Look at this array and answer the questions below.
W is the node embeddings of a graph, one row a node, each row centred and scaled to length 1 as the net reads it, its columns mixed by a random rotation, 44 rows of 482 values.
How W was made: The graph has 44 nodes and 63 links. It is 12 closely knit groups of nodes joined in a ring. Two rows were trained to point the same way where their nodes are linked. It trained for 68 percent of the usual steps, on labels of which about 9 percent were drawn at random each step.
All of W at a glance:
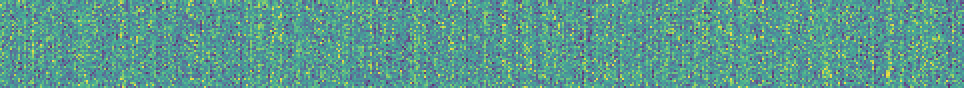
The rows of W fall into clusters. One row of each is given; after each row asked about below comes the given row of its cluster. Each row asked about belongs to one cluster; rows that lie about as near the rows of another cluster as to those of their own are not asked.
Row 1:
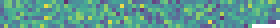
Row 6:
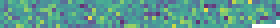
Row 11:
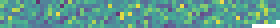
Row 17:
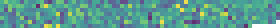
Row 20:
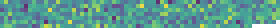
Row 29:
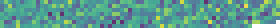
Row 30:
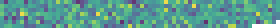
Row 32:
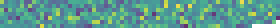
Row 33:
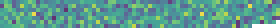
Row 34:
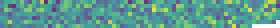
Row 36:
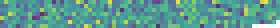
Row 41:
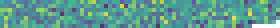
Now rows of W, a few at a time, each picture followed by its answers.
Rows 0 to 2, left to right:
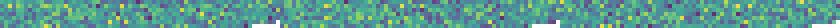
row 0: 17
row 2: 32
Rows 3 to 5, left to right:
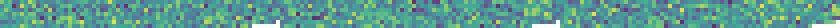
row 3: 33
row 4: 36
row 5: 33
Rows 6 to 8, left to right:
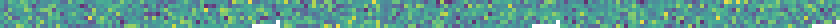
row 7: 20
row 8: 30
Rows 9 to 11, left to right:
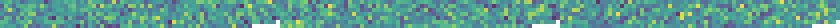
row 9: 34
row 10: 6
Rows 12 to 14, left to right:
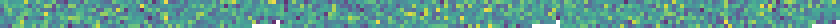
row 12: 1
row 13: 32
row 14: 1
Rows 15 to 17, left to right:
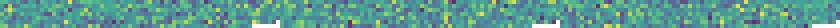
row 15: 29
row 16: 1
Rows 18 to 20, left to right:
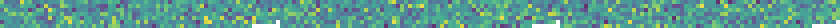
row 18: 33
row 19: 33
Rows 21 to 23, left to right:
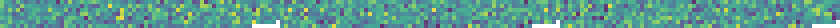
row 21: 11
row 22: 41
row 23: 30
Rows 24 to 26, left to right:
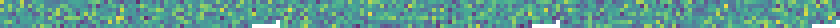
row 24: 32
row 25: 41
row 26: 36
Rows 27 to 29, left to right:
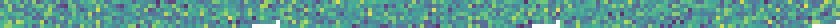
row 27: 20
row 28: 41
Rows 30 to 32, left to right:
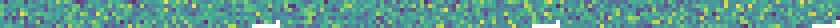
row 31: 34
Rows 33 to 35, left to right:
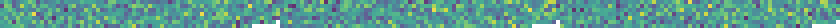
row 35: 11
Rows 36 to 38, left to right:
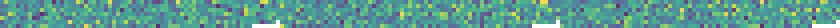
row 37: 11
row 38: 11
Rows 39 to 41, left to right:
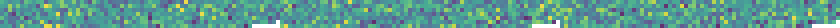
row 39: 17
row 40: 29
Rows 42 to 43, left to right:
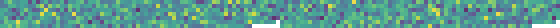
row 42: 6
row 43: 30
